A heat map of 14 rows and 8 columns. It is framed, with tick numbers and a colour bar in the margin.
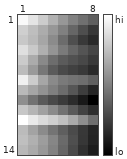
Grain: streaks across. Slope: up to the left. Ninth with the lowest average: middle right.
